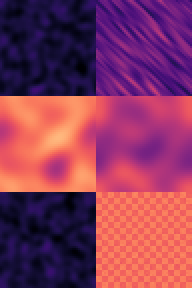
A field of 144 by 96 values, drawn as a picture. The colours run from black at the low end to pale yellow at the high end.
The table splits into 3 rows of 2 panels. Panel 1,1: very low, blotchy, faint in contrast. Panel 1,2: low, slanting down to the right. Panel 2,1: high, smooth. Panel 2,2: middling, smooth. Panel 3,1: very low, blotchy, faint in contrast. Panel 3,2: high, checkered, faint in contrast.
